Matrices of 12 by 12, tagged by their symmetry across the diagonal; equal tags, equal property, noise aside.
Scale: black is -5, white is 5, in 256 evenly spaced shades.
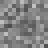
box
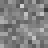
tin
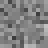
box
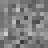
tin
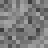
box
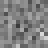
tin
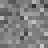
tin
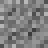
box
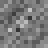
box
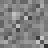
box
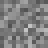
box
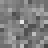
box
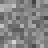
tin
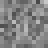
tin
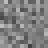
tin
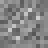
box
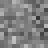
tin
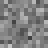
tin
